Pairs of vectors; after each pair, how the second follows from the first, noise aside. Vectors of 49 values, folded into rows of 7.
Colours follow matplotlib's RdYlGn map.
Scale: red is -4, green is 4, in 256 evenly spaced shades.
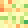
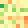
reversed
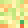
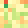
reversed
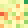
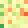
reversed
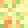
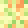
reversed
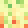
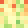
reversed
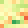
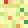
shuffled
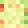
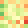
reversed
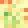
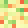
shuffled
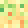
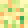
shuffled
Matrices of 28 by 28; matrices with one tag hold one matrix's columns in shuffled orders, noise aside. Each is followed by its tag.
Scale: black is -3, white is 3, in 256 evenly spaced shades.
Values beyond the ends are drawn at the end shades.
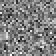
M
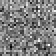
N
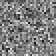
M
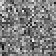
N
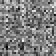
N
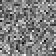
M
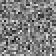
M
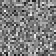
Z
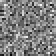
Z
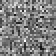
N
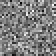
Z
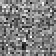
N
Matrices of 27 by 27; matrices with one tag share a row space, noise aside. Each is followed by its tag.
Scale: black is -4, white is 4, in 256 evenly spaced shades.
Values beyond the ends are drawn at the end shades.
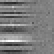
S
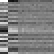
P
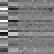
P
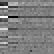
P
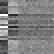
P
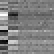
P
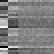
P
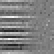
S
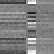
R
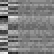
P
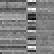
R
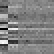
P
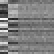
P
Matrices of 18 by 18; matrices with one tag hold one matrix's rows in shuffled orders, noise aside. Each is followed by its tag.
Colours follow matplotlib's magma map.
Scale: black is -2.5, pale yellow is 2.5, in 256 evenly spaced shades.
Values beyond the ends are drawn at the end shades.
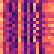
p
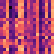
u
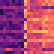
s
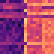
s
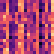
u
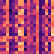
u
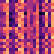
u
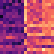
s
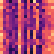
p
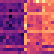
s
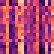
u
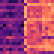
s
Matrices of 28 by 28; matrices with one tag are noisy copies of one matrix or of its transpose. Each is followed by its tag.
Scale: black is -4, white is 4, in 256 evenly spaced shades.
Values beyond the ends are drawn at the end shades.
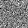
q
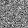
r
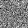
q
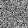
q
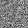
r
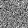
q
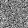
q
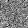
q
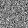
r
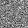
r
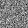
r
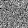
q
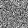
q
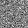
r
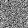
q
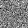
q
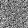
q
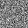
r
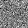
q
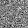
r
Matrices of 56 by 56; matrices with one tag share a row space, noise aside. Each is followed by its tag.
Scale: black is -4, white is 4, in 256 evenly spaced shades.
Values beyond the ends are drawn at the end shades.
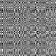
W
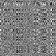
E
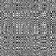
E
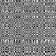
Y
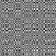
Y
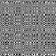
Y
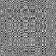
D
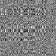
D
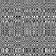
Y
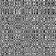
Y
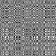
Y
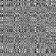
W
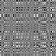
E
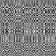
Y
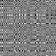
W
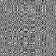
D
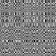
Y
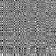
W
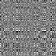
E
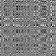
E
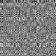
W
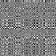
Y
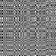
W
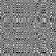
E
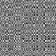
Y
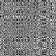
E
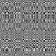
Y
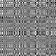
W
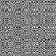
Y
